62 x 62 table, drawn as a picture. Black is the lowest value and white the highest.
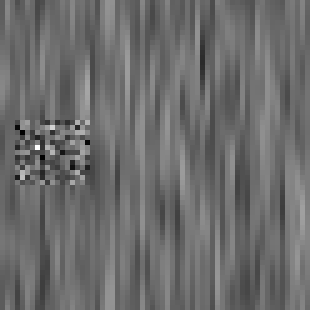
Values change most from cell to cell in the middle left. The grain runs up and down. A few values lie far out on both sides of the bulk. There is no overall slope. An odd patch, rougher than its surroundings, sits in the middle left.
